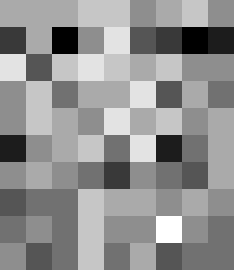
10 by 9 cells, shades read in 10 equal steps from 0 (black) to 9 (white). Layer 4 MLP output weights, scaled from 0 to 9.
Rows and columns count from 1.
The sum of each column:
44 52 46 63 57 58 47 45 46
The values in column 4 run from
4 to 8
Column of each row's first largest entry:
4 5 1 6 5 6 2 4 7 4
